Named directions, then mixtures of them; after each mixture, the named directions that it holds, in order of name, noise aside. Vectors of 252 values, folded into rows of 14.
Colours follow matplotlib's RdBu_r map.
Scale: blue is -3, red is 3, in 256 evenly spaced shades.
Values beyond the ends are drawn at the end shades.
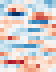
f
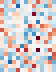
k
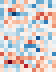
f, k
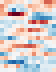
f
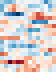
f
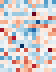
f, k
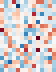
k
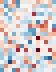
k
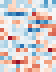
f, k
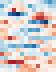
f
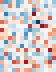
f, k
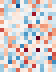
k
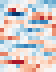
f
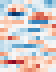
f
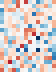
k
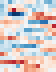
f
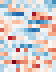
f, k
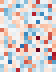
k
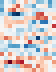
f, k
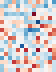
f, k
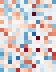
k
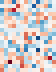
f, k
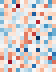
k
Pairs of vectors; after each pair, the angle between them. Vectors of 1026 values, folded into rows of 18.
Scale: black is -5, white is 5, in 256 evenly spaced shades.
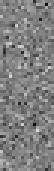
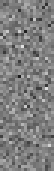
partly aligned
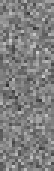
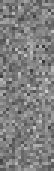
orthogonal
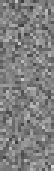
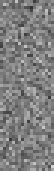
nearly parallel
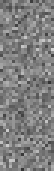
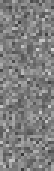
nearly parallel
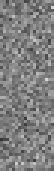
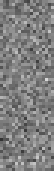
nearly parallel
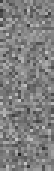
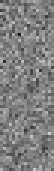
partly aligned
